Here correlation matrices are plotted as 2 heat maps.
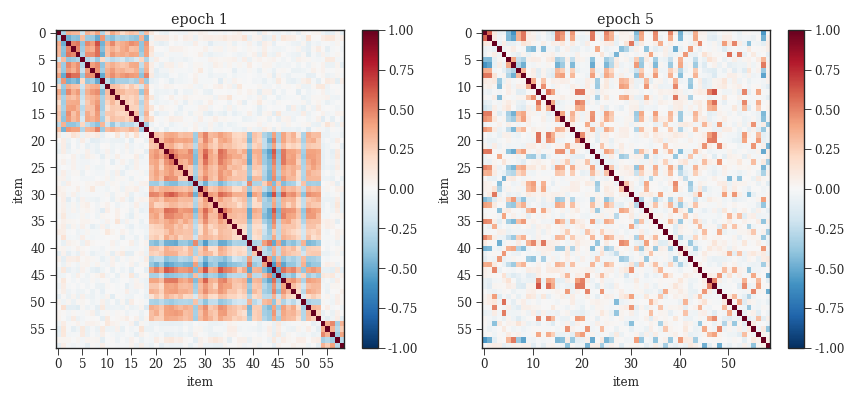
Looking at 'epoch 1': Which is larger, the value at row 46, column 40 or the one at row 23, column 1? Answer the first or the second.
the first
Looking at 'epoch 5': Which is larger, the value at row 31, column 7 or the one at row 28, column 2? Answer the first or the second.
the second
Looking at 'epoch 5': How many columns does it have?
59
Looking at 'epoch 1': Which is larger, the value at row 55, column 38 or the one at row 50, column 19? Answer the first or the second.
the first
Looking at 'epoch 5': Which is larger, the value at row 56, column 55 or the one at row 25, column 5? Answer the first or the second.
the first
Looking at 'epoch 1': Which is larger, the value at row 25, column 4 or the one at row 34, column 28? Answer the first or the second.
the first
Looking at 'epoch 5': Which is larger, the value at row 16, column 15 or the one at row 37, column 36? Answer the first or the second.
the first
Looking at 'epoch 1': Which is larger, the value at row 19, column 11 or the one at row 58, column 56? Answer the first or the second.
the second
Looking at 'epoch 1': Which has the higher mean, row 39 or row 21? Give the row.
21
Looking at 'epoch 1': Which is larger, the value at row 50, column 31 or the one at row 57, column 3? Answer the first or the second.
the second
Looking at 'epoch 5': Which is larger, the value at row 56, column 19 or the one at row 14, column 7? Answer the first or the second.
the first
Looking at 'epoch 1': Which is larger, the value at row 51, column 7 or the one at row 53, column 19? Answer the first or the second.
the second
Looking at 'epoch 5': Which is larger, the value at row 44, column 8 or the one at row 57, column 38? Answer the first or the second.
the first
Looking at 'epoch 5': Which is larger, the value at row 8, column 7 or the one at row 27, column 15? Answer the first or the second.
the first
